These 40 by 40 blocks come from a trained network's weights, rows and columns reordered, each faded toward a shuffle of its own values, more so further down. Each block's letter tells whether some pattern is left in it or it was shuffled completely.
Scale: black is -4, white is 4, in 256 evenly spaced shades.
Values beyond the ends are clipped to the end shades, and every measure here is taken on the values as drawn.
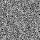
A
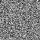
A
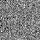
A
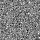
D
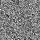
D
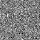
A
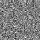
A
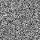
A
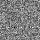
A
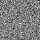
D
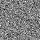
D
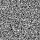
D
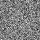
D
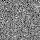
D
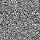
A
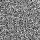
D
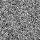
D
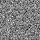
D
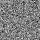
D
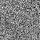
D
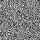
A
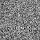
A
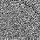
A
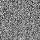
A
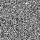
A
